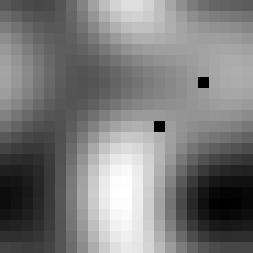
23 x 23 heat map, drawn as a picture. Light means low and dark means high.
Roughest part: centre. Stripes: none. Ninth with the highest average: bottom right. Lone odd cells: 2, each higher than its neighbours. Ninth with the lowest average: bottom middle. Histogram: bell-shaped.
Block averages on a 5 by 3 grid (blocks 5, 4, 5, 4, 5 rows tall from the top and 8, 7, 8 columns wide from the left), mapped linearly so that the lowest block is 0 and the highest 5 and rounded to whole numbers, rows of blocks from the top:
412 | 332 | 423 | 505 | 505
